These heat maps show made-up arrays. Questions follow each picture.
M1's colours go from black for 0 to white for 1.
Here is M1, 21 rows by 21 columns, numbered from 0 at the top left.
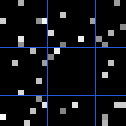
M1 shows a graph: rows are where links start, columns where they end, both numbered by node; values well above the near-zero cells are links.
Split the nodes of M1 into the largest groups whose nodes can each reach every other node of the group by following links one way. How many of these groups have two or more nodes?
1
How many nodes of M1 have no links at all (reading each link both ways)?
3
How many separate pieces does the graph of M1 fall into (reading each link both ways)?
4
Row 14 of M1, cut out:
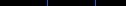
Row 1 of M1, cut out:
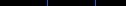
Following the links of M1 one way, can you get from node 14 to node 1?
no
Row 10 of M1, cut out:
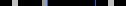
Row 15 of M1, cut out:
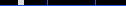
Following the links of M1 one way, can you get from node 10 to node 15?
yes
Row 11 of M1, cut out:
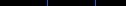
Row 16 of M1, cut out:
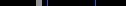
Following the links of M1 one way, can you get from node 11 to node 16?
no
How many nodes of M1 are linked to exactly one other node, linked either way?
7
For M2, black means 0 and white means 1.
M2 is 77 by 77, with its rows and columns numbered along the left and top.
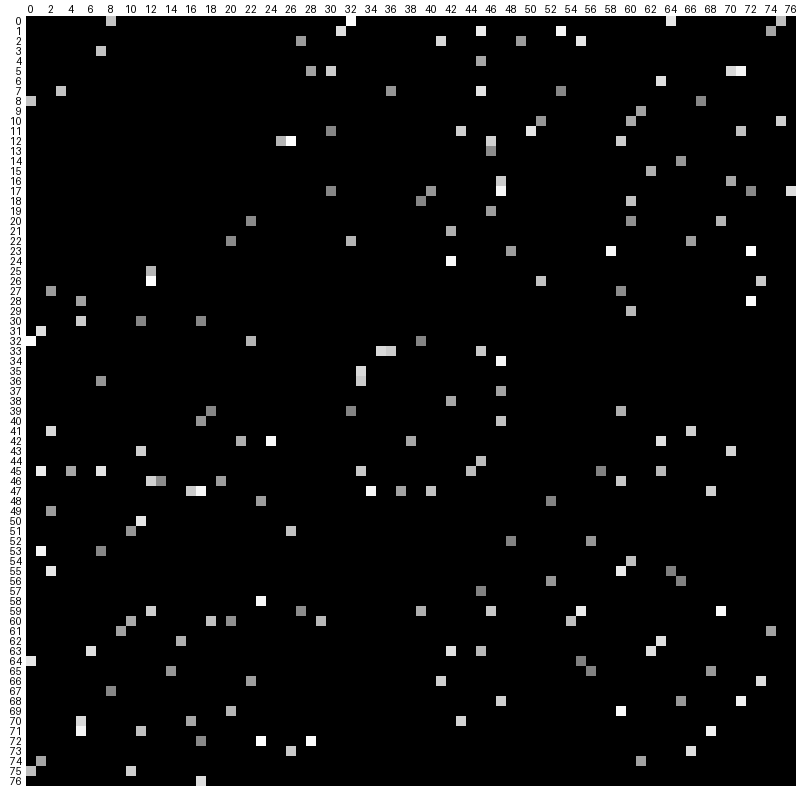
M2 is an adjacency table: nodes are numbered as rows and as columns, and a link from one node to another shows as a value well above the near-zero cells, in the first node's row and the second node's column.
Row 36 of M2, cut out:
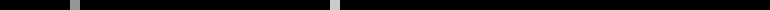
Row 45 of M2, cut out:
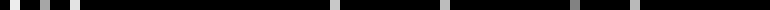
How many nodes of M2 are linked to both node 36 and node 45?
2
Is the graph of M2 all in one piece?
no
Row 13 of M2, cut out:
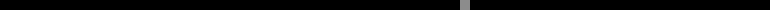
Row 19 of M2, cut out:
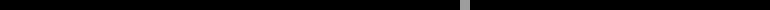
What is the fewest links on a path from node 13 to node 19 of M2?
2
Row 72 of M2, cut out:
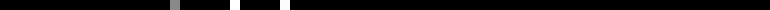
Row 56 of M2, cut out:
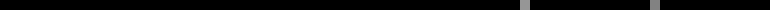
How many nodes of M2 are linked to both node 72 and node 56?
0
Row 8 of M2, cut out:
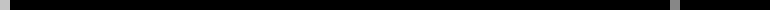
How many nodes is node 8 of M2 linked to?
2
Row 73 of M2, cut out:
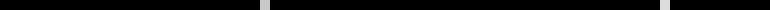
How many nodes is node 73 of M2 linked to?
2
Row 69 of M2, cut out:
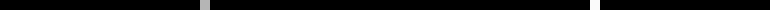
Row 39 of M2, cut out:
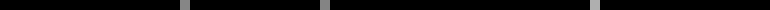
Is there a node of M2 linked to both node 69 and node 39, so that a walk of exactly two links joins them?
yes
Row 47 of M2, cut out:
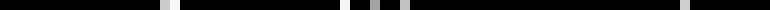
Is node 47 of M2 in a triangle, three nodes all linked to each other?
yes
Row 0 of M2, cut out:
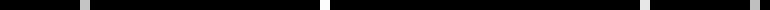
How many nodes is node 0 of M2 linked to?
4
